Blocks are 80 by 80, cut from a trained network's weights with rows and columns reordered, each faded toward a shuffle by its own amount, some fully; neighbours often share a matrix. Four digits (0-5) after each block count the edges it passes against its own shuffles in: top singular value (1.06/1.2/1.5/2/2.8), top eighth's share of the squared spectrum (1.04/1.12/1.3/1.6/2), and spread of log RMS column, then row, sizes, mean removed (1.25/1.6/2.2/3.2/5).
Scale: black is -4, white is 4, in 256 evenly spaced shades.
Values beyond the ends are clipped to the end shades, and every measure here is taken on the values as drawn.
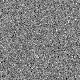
0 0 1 0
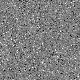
0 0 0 0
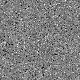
2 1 0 0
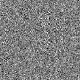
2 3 2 1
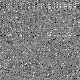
3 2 0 2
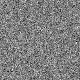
2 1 0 0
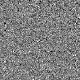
2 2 2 1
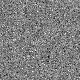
0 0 0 0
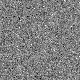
0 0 0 0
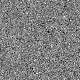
1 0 0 0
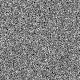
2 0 0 0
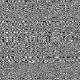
5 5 2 4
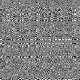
4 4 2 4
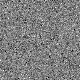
1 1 0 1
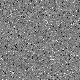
1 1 0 0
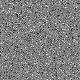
2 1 0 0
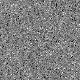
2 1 0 1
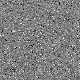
3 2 0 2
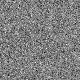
1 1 0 0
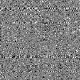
4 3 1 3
